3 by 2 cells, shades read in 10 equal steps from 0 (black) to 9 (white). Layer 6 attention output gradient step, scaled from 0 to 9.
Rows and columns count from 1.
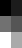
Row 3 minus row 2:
5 3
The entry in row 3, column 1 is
9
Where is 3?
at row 2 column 2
